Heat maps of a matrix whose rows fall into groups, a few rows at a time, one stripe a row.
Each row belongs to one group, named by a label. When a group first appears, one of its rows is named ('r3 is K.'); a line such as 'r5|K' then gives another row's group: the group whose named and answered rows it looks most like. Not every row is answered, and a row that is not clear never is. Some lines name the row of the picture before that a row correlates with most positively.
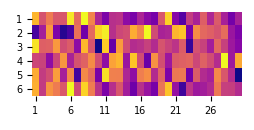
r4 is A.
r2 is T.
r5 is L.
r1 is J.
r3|L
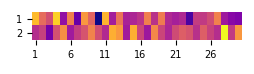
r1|L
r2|A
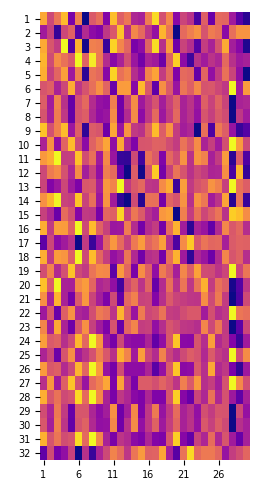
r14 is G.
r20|G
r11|G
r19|A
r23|G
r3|L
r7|G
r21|G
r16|J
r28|J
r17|T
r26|J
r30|G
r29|G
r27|A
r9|L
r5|L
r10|A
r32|T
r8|G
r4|J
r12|G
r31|J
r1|L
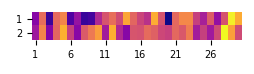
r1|T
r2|A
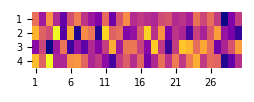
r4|G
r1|G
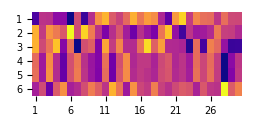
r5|G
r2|J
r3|L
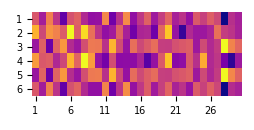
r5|A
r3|A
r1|G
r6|G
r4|J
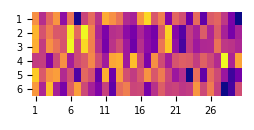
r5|L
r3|J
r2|J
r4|A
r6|G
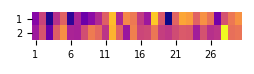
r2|A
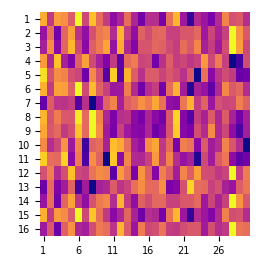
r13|T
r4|G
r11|L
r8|J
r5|L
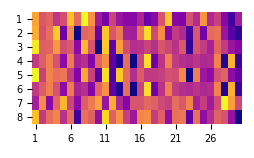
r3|L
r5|L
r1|J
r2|L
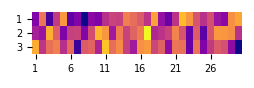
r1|T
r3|L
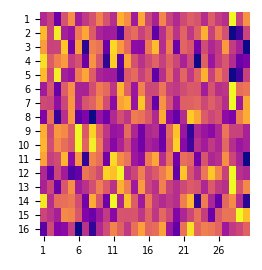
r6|A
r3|L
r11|L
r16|T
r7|A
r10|J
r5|G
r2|G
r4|L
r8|T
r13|A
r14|L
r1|A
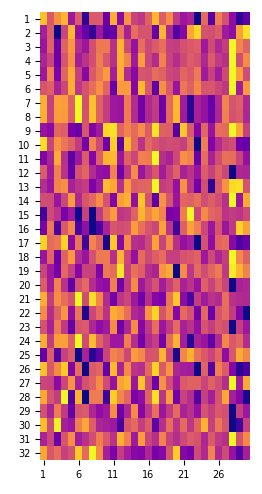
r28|L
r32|J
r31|A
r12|G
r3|A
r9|T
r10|L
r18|A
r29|G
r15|T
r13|T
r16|T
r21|J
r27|A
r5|A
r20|G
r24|J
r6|A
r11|T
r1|L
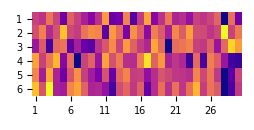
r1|G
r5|G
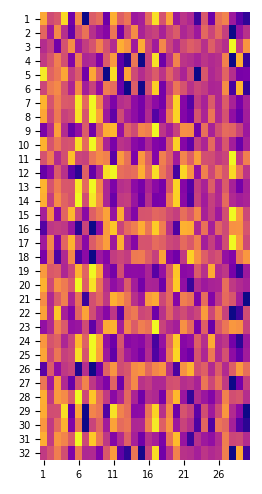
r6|G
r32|G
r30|L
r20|J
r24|J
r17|A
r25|J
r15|A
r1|L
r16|T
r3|A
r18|T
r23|T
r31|J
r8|J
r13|J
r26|T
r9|T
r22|G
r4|G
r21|L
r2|G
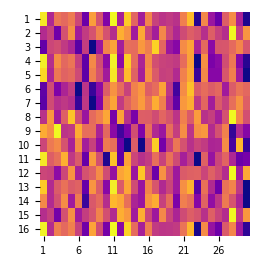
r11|L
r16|L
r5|L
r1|L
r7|T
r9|G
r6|T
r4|L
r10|G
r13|L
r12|A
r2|A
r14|L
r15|A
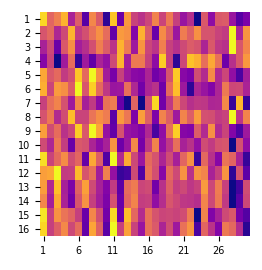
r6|J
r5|J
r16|L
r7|G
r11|L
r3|A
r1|L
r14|G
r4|T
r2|A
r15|L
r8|A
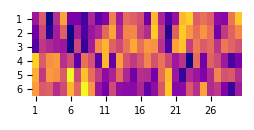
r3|T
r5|J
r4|L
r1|T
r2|T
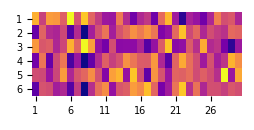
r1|J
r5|A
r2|T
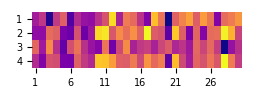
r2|T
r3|G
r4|T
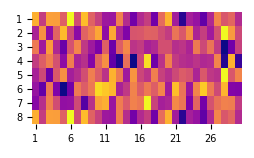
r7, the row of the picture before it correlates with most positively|2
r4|G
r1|J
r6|T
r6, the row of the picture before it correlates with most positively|4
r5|A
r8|J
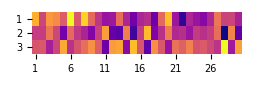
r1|J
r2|G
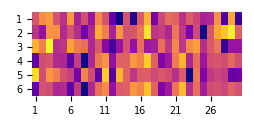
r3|G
